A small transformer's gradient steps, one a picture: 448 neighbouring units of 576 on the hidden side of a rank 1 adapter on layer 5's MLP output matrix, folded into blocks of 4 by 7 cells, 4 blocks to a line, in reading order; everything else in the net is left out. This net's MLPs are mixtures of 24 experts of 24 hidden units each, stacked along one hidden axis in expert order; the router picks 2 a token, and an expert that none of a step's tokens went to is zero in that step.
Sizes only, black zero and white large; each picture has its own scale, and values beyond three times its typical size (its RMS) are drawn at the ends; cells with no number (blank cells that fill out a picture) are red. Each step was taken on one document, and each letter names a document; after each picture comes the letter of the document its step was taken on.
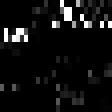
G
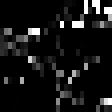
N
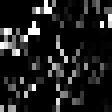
N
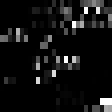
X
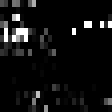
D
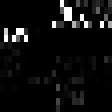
G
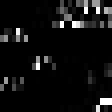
X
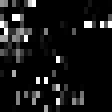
D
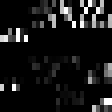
X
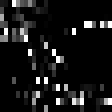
D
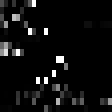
D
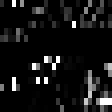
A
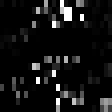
G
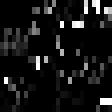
N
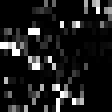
N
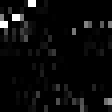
D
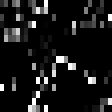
A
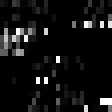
A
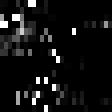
D
